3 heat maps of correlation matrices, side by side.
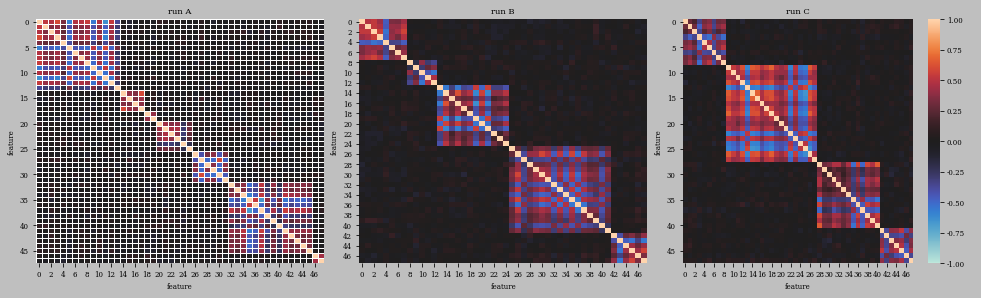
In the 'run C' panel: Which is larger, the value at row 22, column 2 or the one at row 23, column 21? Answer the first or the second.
the second
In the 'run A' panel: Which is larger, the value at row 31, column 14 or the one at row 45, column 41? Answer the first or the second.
the second
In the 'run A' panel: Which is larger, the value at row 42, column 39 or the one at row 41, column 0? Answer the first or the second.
the first
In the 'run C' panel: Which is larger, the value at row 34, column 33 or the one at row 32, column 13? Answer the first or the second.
the first
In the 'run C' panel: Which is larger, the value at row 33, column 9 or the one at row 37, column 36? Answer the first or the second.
the first
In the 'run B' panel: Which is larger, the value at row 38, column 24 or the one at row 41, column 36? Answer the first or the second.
the first
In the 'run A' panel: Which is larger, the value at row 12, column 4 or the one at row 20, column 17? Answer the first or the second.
the first
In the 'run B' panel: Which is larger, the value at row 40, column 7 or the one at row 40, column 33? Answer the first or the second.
the first
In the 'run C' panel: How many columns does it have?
48
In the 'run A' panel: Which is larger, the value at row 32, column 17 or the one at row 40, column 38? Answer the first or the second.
the second
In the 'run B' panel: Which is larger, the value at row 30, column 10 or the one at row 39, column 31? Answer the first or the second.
the second
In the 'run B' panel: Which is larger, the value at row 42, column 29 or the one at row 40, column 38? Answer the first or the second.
the first
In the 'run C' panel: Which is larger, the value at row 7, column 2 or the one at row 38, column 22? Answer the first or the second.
the first
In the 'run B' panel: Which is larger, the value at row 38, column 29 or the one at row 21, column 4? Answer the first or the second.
the first
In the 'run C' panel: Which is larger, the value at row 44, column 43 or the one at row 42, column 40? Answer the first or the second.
the first
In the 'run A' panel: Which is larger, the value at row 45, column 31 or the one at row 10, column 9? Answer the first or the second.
the first
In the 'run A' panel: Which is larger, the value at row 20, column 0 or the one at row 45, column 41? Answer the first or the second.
the second
